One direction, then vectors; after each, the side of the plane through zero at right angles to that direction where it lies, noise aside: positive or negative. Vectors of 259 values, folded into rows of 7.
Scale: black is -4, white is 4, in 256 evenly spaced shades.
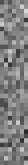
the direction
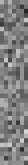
negative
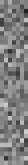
negative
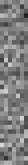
negative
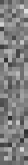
positive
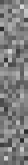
positive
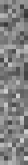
negative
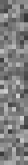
negative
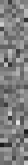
positive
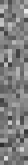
positive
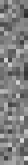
negative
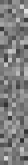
positive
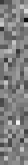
positive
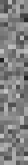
negative
